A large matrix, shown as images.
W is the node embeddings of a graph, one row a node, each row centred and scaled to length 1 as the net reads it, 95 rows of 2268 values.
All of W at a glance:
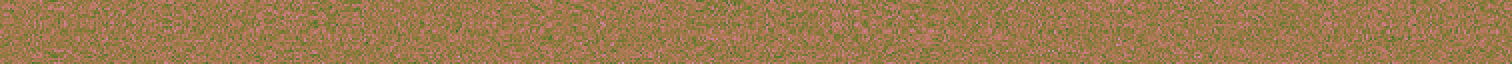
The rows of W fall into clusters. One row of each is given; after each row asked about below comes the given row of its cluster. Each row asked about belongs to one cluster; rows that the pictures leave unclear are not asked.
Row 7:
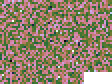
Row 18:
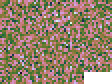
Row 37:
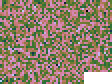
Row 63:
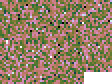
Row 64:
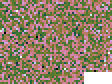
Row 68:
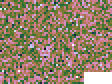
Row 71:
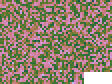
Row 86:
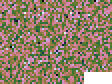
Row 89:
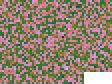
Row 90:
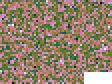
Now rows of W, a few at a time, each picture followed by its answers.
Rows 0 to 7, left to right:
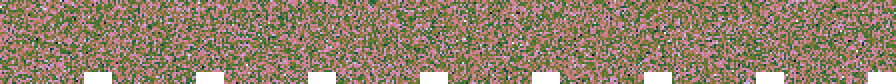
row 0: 90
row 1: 86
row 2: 90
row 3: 37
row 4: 86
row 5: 37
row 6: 71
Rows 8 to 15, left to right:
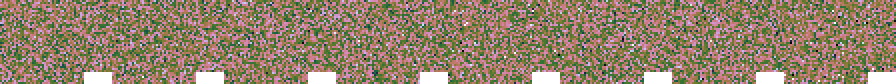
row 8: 71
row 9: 68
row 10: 37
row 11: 7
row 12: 37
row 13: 89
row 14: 37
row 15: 63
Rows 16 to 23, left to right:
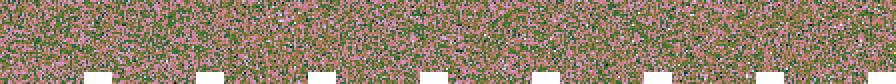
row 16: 90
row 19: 7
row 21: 7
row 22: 71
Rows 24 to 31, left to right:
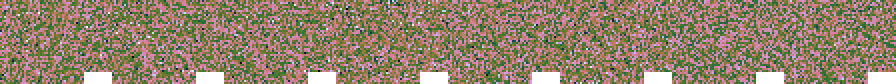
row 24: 86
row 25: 64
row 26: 64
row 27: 68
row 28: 7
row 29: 18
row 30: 89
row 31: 7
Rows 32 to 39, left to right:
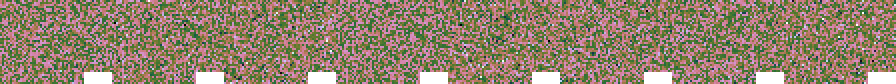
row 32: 71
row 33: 7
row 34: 90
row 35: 7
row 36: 90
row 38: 90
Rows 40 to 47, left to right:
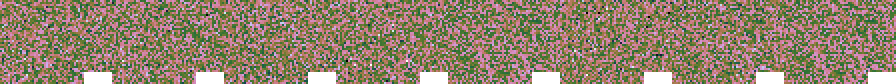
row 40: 71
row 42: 89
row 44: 64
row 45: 86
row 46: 64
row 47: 64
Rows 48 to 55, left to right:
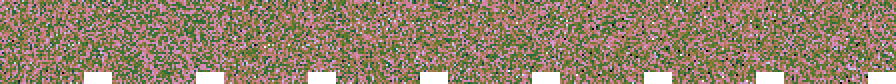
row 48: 86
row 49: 64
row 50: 68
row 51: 18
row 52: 71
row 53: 89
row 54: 18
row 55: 89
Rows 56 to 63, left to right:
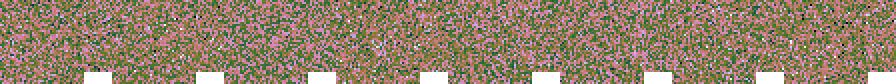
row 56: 63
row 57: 89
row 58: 89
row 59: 68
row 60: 18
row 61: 18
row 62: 7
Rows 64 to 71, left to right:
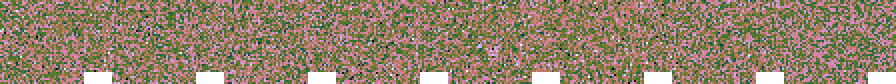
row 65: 90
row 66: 63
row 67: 90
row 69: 18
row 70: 7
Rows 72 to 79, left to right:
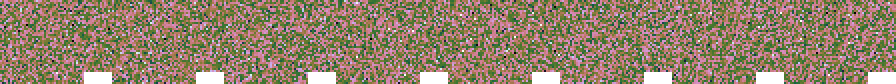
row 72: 7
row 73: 37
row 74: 71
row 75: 37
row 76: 37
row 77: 63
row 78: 86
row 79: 86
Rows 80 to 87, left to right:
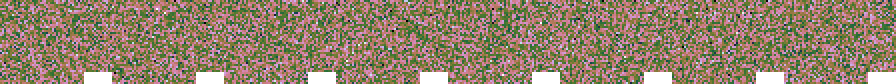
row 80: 64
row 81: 90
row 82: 90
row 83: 7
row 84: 90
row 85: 86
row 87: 68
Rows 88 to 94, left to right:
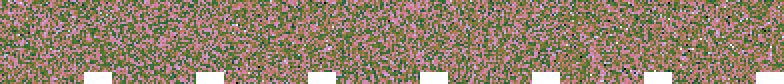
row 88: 37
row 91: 18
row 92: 86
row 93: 64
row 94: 37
